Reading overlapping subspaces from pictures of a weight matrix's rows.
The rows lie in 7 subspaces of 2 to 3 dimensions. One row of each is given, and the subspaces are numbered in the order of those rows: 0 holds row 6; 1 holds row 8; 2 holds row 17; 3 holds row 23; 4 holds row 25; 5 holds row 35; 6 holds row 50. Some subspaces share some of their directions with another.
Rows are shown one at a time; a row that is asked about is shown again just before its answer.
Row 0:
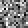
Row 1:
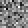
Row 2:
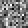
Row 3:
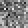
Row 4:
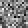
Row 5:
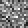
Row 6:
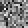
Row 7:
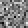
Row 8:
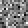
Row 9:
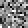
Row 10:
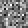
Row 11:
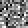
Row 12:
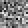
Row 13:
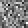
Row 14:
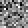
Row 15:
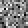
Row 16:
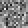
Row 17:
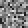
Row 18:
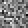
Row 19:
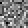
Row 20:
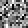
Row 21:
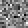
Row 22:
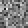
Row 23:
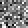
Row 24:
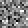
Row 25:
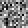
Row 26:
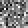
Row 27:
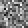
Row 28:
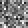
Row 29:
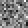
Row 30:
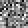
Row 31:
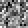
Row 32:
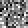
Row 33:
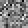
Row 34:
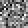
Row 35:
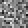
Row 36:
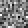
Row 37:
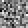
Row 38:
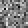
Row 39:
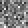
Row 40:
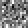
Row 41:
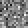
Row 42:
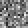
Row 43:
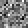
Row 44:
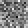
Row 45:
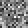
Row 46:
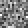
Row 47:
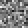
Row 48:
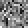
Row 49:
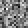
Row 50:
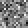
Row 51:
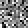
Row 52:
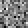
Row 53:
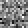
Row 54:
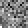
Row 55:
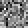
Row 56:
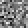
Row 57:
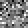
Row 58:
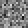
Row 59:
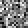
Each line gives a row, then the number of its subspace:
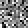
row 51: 3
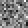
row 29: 6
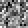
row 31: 0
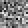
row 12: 5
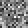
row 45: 0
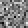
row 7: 5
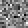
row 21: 1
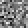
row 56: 5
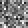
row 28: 3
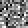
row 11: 1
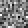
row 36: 6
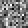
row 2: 4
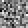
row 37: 5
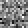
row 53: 4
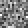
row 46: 6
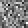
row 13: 0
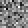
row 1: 2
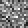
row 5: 1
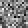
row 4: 0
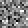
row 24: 2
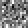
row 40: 3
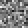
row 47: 2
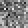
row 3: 1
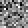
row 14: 2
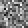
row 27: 0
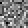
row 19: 5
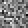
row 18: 5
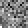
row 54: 0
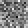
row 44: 1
